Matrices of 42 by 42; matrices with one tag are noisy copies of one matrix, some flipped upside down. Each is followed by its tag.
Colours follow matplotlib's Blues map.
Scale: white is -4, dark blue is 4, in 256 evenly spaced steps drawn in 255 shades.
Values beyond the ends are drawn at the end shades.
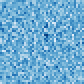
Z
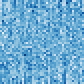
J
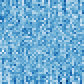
J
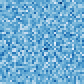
Z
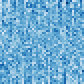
J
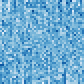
J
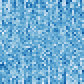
J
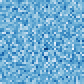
Z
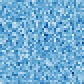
Z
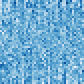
J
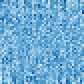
J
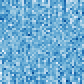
J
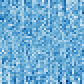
J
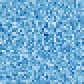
Z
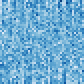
J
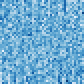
J
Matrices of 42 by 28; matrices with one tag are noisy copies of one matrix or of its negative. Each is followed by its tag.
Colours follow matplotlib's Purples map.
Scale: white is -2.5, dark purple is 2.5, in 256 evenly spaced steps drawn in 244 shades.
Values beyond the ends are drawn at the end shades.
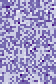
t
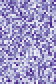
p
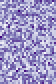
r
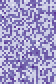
p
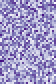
p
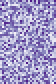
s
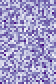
s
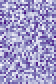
r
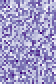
p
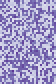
p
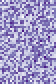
s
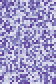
t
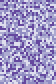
r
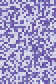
s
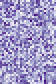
t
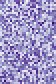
p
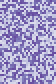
r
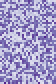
r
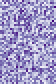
s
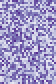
r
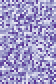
s
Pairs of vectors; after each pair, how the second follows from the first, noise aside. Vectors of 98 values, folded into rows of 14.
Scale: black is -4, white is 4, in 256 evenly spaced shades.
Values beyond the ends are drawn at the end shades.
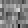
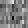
wrapped around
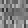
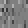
partly zeroed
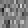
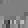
partly zeroed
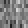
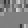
partly zeroed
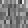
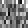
scaled up
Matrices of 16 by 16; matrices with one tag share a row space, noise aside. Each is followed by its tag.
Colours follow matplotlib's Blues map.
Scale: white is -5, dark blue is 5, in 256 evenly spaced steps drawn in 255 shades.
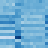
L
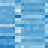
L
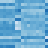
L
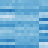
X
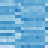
L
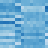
L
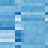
L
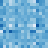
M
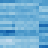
X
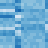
L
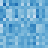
M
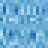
M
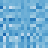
M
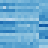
X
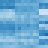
X
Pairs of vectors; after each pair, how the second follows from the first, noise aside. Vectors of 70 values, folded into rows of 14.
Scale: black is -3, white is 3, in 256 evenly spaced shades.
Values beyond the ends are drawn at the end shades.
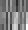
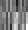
copied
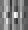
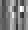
wrapped around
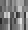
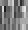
wrapped around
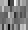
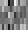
copied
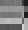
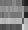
copied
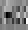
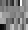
wrapped around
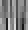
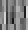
wrapped around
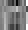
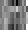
copied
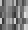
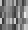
copied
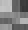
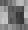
wrapped around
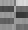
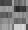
wrapped around
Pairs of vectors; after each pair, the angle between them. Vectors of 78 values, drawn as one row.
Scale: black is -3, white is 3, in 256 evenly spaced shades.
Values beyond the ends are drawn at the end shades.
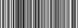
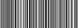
orthogonal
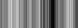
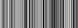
partly aligned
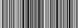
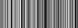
orthogonal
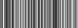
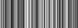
orthogonal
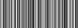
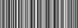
orthogonal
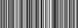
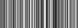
partly aligned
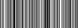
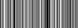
nearly parallel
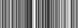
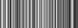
partly opposed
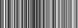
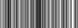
partly aligned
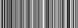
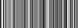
nearly opposite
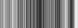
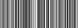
orthogonal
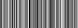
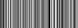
orthogonal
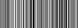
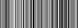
nearly parallel
